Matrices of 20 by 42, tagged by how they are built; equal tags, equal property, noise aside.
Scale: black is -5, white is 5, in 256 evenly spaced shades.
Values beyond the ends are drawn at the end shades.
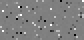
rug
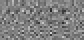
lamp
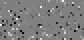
rug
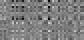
lamp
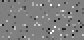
rug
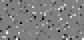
rug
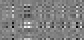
lamp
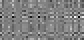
lamp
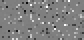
rug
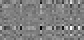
lamp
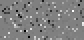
rug
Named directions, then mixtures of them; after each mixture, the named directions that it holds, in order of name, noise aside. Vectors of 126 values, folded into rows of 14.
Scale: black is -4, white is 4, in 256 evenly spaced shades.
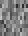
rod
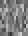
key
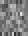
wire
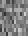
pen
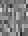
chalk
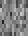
key, rod, wire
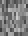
chalk, pen, wire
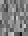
chalk, key, wire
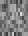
wire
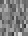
key, wire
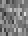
pen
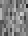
chalk, rod, wire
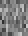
key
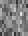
rod, wire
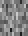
chalk, wire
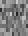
chalk, key, wire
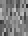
chalk, rod, wire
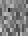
chalk, pen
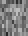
key, pen, wire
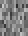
rod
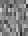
chalk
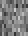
pen, rod, wire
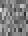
chalk, key, pen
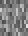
chalk, key
